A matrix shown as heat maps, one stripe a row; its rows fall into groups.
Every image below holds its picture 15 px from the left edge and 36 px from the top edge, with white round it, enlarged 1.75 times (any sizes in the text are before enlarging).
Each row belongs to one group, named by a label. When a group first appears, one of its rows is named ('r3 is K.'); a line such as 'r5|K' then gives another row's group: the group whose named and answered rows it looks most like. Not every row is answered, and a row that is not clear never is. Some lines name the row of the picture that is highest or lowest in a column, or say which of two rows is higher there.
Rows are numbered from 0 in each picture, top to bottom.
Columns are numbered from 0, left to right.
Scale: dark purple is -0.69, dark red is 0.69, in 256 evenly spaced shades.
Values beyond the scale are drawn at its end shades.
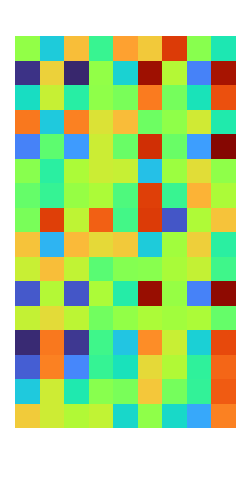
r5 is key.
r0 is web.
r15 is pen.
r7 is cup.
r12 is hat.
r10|hat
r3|key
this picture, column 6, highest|0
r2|hat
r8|key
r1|hat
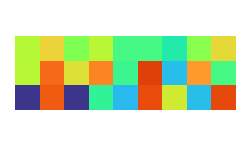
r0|pen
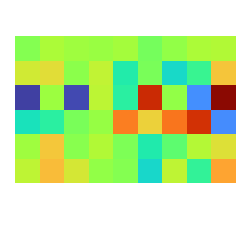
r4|pen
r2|hat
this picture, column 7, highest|3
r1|pen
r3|web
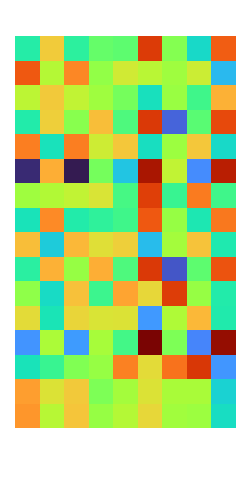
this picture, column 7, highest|13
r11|key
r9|cup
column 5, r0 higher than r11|Yes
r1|key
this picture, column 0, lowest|5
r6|cup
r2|pen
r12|hat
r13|web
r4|key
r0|hat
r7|hat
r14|key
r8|key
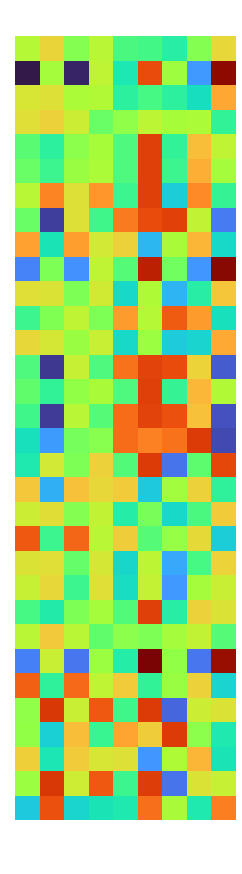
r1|hat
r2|pen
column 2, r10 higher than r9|Yes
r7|web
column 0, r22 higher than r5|Yes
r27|cup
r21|pen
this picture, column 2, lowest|1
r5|cup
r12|pen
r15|web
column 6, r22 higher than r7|No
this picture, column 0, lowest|1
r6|cup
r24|key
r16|web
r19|pen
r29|key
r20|key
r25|hat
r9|hat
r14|cup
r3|key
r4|cup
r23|cup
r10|pen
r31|hat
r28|web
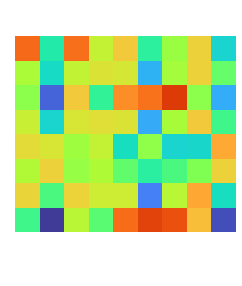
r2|web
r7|web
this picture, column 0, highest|0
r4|pen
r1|key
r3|key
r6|key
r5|pen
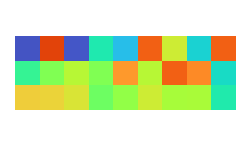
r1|web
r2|key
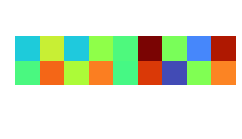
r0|hat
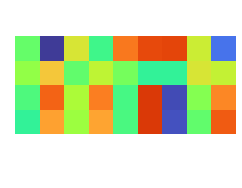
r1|pen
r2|cup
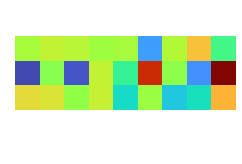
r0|key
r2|pen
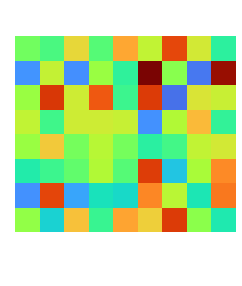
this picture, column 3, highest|2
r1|hat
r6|hat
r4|pen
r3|key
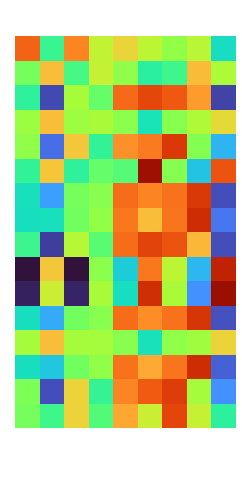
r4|web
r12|pen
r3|pen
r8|web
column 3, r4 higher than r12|No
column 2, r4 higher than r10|Yes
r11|web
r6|web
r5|hat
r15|web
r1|pen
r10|hat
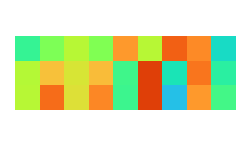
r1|cup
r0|web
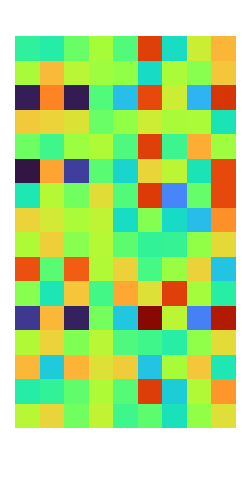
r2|hat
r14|cup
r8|pen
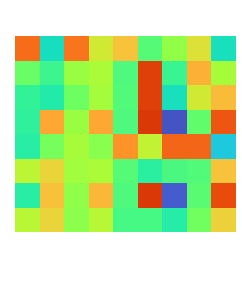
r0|key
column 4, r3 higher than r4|No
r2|cup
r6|cup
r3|cup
